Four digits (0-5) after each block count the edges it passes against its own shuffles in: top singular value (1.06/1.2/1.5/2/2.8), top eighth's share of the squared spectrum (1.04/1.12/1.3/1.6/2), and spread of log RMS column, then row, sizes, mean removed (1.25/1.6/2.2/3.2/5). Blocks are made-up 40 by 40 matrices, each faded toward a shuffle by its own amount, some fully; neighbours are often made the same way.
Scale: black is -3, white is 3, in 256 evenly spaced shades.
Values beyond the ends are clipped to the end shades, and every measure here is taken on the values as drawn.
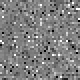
1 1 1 0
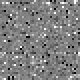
1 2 0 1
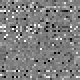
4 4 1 2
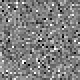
1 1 0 0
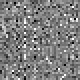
3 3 2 1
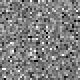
2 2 1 1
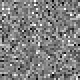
2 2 0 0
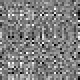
4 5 3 2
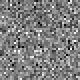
2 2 1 0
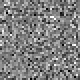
2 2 0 0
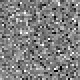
0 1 0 0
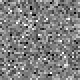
0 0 0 0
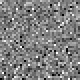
0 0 0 0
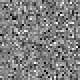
2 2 0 0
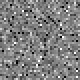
0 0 0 0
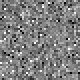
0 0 0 0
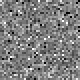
1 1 0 0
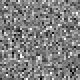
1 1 0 0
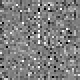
3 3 2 1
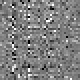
3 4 2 1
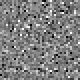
2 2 0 0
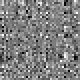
4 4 2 2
